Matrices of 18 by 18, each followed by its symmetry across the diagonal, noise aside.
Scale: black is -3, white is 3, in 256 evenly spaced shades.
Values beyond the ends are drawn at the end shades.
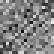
symmetric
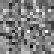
antisymmetric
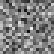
antisymmetric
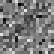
symmetric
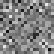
symmetric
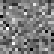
neither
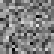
neither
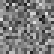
neither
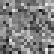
antisymmetric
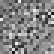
symmetric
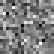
antisymmetric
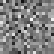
antisymmetric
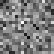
symmetric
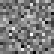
neither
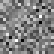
symmetric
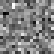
antisymmetric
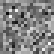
symmetric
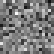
neither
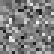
antisymmetric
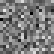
neither
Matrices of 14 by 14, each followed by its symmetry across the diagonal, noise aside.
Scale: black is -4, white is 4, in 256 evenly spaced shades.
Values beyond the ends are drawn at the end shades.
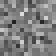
antisymmetric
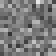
neither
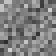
symmetric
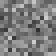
neither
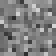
antisymmetric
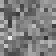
neither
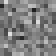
antisymmetric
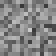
neither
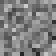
symmetric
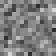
symmetric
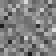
antisymmetric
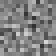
antisymmetric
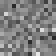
antisymmetric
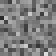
neither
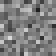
antisymmetric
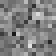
neither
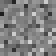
symmetric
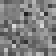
antisymmetric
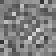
symmetric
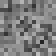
symmetric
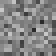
neither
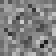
symmetric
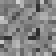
symmetric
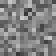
neither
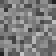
symmetric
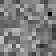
neither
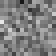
antisymmetric
